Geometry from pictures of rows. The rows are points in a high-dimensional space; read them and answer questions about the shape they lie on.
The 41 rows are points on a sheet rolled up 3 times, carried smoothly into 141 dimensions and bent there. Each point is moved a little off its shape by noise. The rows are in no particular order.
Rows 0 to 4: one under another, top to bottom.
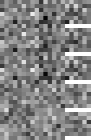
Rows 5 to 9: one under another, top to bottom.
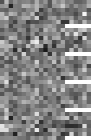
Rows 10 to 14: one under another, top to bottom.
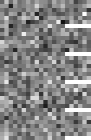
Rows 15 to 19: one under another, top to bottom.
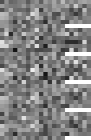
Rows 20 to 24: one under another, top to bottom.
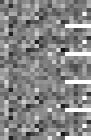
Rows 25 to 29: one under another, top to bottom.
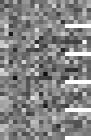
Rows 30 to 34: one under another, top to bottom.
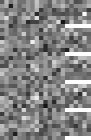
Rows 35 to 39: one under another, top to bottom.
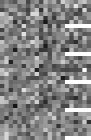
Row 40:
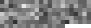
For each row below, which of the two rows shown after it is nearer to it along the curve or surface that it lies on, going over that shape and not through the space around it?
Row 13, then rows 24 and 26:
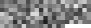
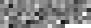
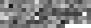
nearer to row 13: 26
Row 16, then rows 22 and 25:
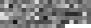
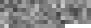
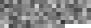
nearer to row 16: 25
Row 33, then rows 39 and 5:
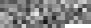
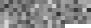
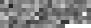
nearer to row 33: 39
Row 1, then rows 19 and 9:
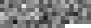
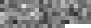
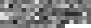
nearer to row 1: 19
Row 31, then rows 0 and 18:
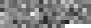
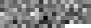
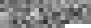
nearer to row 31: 18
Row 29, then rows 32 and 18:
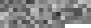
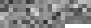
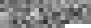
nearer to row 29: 18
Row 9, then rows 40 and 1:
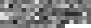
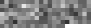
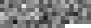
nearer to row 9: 1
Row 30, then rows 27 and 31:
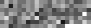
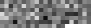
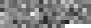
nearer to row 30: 27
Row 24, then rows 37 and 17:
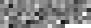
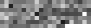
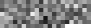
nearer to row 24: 37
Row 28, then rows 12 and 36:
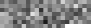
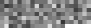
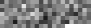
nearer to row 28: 36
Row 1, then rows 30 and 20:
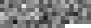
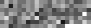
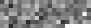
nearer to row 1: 20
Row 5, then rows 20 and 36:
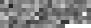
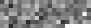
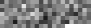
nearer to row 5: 20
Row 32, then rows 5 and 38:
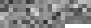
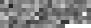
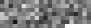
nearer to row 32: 38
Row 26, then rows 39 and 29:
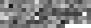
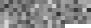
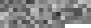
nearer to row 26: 39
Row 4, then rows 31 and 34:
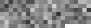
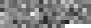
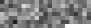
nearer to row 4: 31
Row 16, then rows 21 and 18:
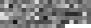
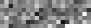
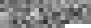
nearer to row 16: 21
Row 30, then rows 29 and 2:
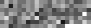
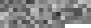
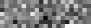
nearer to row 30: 2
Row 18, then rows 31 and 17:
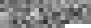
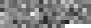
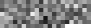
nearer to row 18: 31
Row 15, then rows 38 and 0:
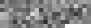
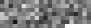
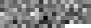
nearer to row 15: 38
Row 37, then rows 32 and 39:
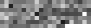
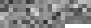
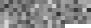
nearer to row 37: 39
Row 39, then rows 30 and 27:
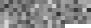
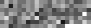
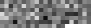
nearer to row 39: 30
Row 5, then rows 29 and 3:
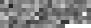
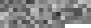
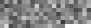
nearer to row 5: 3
